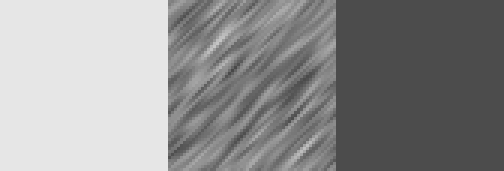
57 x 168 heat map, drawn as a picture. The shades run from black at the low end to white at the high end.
The table splits into one row of 3 panels. Panel 1,1: very high, flat. Panel 1,2: middling, slanting up to the right. Panel 1,3: low, flat.
